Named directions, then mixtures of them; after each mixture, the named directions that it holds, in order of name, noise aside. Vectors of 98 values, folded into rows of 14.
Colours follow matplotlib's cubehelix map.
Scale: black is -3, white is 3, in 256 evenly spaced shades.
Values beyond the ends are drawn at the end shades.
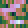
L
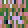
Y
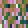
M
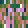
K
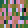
K, L, Y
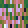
K, L, M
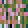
K, M, Y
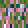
K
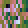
L, M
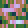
L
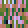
Y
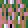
K, M, Y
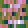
L, Y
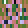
K, M, Y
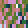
M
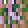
K, L, Y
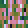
K, L, Y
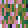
M, Y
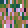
K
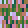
L, M, Y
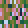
M, Y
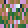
K, L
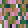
M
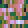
K, L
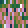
K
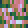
K, L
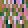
Y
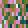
M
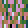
K, M, Y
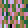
K, M, Y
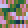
L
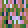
Y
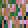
L, M
